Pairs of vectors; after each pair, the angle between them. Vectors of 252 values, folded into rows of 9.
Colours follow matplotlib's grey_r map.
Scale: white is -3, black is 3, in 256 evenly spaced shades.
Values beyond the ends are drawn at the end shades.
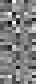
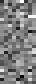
orthogonal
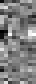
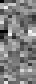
nearly parallel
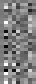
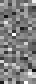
partly aligned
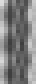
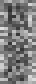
partly aligned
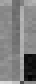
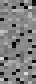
orthogonal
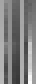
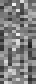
partly opposed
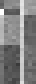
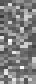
orthogonal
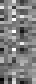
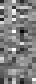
nearly parallel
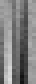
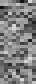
orthogonal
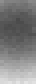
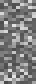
orthogonal
